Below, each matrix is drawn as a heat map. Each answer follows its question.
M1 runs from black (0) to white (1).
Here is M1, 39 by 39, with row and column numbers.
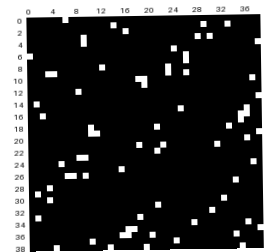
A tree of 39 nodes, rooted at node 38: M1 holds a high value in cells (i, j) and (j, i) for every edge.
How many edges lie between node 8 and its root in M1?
4
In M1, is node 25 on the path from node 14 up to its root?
no
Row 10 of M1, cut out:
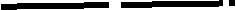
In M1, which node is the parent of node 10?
19
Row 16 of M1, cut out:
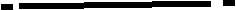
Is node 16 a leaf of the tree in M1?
no
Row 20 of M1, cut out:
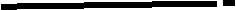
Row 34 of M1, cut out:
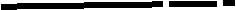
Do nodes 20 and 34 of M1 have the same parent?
yes
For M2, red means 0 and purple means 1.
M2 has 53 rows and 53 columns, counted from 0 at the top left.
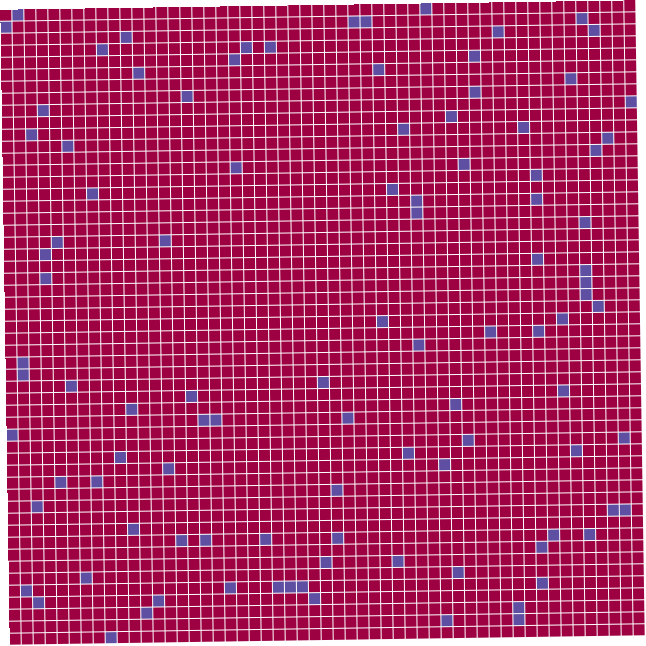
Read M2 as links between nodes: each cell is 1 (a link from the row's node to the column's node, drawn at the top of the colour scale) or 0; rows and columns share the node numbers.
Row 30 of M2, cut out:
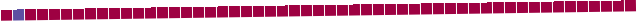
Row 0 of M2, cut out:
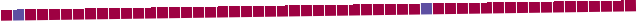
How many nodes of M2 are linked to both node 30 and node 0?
1
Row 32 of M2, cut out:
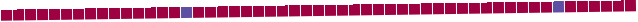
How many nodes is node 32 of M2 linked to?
2
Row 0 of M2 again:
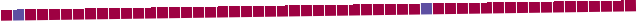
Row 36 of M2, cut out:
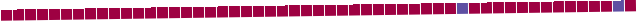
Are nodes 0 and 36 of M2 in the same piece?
no
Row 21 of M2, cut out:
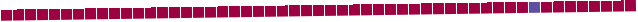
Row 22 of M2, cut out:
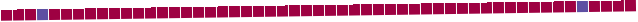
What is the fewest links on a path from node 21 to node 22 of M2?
3
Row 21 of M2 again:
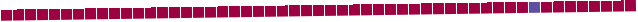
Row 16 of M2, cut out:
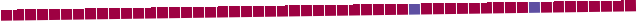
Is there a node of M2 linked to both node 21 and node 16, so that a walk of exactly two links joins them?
yes
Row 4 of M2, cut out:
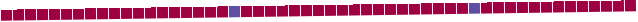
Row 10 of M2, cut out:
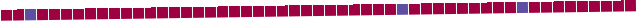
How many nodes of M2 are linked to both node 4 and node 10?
0
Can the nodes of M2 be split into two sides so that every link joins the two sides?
no
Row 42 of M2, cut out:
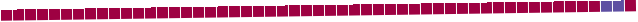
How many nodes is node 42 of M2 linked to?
2
